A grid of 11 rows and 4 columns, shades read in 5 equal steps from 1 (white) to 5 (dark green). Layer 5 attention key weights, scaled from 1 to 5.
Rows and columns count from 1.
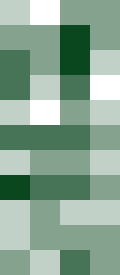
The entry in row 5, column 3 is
3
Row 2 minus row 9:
1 0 3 1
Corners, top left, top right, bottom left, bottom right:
2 3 3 3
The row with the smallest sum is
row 5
